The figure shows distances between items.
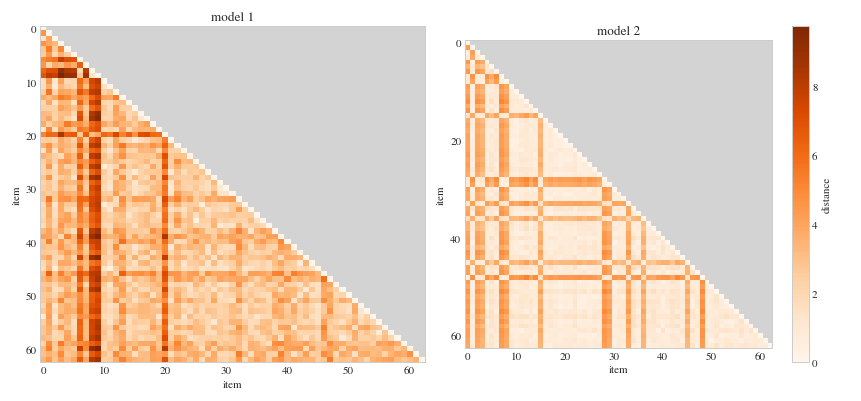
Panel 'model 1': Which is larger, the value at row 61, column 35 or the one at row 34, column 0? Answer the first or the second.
the first
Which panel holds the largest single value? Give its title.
model 1
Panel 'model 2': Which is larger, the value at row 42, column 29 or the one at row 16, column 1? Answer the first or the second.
the first
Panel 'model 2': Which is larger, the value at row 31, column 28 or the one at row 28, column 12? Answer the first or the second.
the second
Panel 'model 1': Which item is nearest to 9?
8
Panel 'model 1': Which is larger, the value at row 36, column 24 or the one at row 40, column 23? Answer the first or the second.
the first
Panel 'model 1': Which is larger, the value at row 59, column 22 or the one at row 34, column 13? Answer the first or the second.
the first
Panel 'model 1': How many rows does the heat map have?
63
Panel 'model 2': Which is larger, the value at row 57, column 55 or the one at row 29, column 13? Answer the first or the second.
the second
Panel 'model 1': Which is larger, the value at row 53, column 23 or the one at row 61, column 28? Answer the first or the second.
the second
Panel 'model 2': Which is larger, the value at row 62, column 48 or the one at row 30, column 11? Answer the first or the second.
the first
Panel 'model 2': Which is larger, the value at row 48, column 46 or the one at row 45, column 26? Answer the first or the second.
the first
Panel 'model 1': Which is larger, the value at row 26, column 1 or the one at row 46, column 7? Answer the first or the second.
the second
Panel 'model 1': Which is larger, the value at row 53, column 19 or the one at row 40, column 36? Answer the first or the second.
the second
